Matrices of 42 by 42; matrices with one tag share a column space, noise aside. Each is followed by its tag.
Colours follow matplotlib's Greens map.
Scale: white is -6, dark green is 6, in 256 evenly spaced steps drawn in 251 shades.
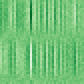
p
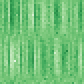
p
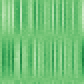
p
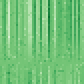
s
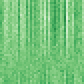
s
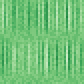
p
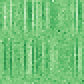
p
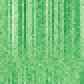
s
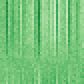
s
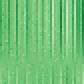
s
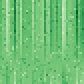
s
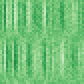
p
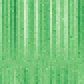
s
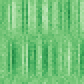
p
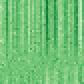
s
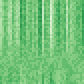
s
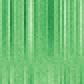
s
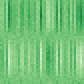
p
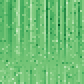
s
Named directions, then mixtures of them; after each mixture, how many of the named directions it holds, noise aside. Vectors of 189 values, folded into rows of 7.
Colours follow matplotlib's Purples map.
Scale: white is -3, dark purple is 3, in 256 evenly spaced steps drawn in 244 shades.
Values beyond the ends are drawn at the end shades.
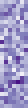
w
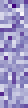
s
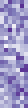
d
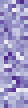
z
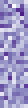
one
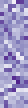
one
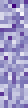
one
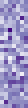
three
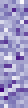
two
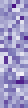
three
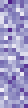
two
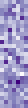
three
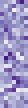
one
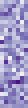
one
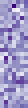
three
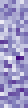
three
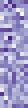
two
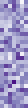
three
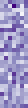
one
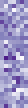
two
